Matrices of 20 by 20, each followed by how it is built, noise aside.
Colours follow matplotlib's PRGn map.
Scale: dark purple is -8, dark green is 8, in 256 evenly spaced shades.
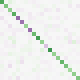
diagonal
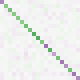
diagonal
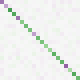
diagonal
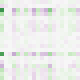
low rank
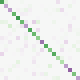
diagonal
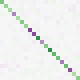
diagonal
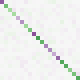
diagonal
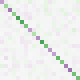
diagonal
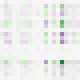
low rank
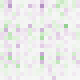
low rank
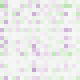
low rank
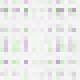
low rank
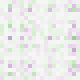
low rank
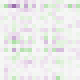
low rank
